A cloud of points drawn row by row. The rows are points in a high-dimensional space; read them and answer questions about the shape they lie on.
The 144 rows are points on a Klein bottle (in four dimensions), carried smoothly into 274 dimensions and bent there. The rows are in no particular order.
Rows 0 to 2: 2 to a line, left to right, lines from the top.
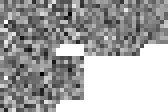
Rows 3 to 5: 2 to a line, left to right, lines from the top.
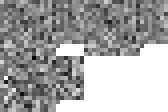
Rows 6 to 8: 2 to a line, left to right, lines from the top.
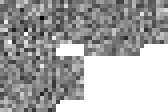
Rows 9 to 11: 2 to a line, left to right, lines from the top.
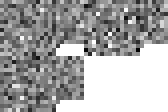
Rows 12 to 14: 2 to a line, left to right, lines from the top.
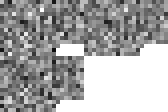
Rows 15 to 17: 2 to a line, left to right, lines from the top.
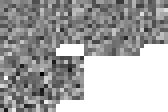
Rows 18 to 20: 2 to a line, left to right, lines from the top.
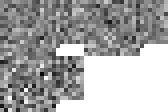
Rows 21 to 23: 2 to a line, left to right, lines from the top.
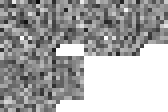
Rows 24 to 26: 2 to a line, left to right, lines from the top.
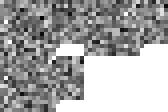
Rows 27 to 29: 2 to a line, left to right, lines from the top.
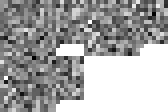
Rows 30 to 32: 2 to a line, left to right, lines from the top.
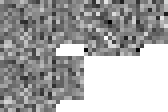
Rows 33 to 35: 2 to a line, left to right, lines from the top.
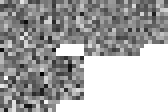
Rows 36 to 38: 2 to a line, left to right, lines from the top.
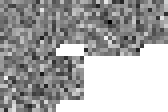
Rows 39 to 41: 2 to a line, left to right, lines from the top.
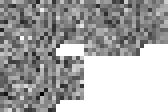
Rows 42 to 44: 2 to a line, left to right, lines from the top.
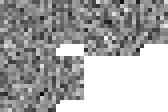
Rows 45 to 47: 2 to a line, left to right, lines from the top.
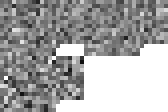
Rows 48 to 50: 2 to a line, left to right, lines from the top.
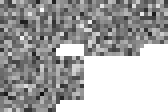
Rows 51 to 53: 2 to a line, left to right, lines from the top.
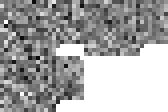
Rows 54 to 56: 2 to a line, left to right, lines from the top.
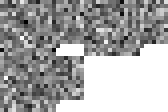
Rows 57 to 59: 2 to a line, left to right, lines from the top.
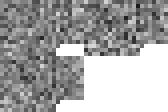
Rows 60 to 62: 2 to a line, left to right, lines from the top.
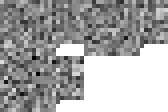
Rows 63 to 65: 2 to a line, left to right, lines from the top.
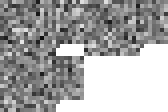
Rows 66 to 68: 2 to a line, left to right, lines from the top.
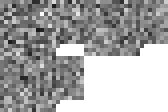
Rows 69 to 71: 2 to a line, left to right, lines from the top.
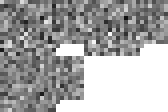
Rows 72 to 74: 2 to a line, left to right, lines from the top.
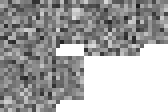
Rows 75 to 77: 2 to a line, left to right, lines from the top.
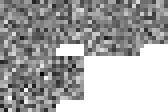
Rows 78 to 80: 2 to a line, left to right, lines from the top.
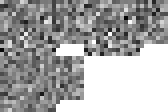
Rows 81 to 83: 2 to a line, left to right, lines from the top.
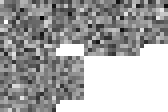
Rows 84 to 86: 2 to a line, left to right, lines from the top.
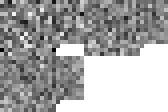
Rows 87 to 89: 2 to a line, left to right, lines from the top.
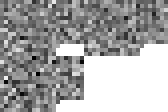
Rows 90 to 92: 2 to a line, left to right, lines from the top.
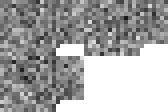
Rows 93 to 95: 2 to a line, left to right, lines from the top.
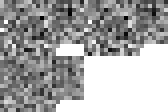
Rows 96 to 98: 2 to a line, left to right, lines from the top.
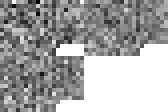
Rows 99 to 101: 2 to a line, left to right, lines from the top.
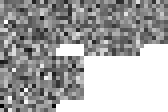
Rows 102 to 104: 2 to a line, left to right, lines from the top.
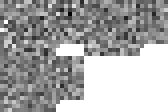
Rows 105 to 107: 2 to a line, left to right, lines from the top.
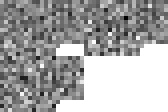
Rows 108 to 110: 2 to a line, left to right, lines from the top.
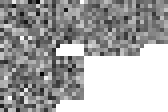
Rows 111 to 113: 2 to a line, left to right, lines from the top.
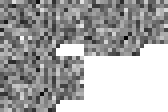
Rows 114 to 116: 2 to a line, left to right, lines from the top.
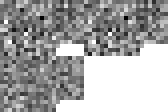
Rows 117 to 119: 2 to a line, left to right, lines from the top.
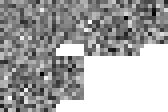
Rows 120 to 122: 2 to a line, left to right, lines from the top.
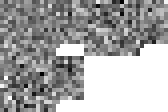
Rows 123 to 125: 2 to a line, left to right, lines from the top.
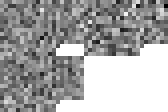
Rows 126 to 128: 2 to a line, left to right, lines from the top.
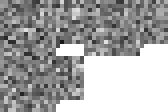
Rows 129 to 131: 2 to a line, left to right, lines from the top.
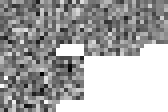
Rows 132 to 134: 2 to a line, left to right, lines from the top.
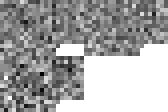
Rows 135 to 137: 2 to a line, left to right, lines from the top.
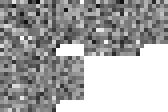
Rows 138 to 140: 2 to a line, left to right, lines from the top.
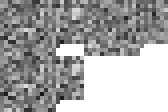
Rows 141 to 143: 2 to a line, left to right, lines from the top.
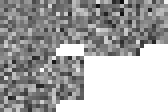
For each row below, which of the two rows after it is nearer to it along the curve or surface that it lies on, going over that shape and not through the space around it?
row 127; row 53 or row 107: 53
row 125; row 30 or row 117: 30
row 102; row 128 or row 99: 99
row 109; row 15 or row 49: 49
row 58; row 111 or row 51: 111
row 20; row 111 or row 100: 111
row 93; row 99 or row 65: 99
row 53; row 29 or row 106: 106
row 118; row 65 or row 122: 122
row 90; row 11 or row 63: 11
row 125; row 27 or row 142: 142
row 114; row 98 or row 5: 98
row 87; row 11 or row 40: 11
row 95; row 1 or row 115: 1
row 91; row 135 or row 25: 135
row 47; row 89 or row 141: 89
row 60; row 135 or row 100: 135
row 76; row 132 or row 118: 118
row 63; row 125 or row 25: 25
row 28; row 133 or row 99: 99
